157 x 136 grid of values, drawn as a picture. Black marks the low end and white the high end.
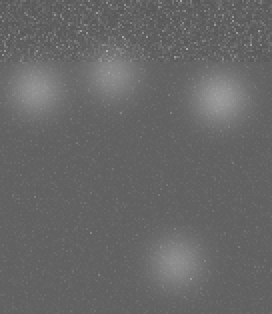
Odd rows or columns: none. Seam: horizontal, 20% of the way down, the bottom part calmer. Bumps: four. Histogram: skewed, a long tail of high values. Slope: none.
